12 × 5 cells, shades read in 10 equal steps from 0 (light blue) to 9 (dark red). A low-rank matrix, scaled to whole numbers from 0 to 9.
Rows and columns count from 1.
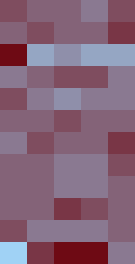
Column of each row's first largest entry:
1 5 1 3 1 3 5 5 1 3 1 3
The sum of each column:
60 59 61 58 60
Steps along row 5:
down down up same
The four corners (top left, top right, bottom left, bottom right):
6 6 0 4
